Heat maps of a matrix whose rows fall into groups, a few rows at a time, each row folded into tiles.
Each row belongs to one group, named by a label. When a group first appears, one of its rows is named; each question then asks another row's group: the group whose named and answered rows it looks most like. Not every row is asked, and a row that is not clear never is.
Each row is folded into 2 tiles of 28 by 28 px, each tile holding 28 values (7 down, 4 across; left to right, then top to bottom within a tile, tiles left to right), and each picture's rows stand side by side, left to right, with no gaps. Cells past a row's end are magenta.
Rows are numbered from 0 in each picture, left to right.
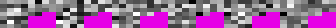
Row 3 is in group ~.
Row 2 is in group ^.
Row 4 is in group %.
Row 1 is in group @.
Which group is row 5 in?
^
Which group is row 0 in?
@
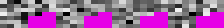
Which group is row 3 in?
~
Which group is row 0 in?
@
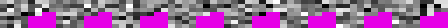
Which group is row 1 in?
@
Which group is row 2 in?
@
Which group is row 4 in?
@
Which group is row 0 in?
~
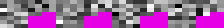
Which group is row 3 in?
~
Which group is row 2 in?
%
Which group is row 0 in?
%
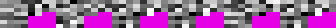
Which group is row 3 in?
~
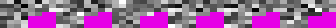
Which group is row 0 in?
@
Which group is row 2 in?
^
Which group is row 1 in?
%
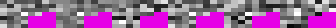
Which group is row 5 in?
@
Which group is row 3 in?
^
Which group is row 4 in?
^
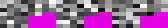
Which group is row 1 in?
@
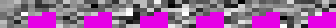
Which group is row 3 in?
%
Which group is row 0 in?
^
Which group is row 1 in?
^
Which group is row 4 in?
%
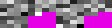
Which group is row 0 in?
~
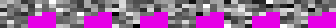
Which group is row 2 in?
%
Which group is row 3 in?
~
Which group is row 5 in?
%
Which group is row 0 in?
~
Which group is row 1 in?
%
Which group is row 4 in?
^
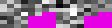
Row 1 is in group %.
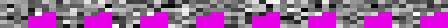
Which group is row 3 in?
%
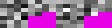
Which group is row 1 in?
~
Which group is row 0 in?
@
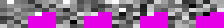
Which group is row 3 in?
@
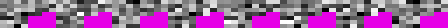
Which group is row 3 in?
~
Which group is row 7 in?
%
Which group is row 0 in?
@
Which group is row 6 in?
~
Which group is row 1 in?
^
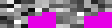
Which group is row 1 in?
%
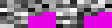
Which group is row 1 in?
@
